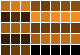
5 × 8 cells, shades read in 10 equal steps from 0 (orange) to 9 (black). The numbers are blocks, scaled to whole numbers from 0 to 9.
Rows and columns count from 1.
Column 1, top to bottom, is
2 7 3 7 6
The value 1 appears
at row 1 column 2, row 1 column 3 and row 2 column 5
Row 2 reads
7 6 7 0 1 0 0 0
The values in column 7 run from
0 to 9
